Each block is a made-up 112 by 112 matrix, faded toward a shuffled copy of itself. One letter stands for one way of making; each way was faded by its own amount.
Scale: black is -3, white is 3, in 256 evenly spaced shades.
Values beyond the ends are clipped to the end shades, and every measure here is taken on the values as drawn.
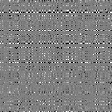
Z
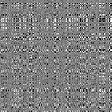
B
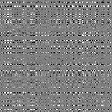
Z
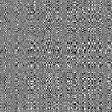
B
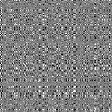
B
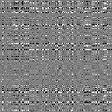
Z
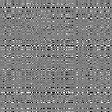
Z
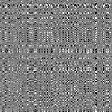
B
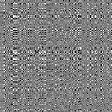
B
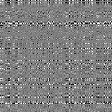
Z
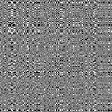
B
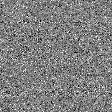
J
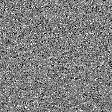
J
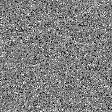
J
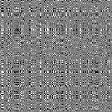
B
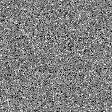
J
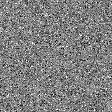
J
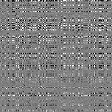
Z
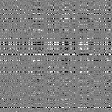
Z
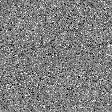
J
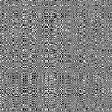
B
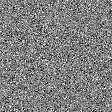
J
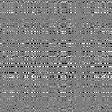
Z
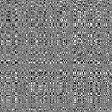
B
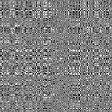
B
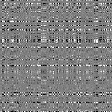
Z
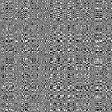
B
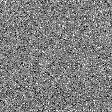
J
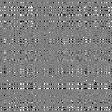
Z
